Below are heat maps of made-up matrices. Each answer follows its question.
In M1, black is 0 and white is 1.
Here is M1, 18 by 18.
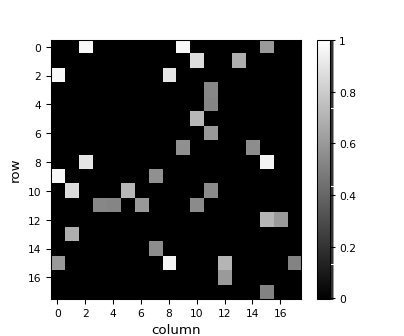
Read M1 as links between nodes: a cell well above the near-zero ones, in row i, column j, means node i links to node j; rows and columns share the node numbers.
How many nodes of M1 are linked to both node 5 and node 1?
1
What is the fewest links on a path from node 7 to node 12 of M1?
4
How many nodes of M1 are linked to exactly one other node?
8
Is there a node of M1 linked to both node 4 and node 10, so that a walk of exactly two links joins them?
yes
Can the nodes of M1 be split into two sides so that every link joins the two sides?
yes
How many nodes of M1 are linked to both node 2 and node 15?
2
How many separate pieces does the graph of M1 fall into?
2
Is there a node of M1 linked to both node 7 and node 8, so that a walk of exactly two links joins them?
no
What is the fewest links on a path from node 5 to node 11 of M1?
2
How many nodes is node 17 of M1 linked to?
1
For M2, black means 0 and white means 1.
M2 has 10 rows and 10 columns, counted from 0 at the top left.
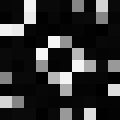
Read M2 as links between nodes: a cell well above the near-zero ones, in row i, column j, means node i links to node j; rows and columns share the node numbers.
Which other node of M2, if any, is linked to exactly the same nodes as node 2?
node 8
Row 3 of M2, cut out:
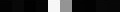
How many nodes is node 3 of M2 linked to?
2
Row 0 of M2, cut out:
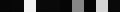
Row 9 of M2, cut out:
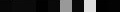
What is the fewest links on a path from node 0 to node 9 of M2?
3
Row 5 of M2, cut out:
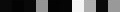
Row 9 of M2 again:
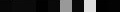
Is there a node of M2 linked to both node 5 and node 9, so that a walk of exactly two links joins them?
yes
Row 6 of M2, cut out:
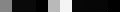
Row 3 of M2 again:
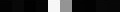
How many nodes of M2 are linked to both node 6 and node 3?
2
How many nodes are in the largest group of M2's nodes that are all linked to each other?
3
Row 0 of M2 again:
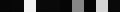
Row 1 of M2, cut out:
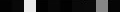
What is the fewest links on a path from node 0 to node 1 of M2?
2
